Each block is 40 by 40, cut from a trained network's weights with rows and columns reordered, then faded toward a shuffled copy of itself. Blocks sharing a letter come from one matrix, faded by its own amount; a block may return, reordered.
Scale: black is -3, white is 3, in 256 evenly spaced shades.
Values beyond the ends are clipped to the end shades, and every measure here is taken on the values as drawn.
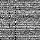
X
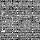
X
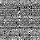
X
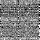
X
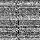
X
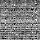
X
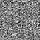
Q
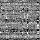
X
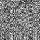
Q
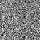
Q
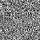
Q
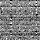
X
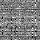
X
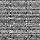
X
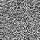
Q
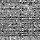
X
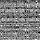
X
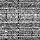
X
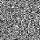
Q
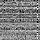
X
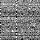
X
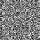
Q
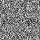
Q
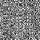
Q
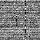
X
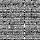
X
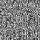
Q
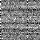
X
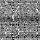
X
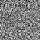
Q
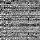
X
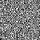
Q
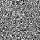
Q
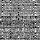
X
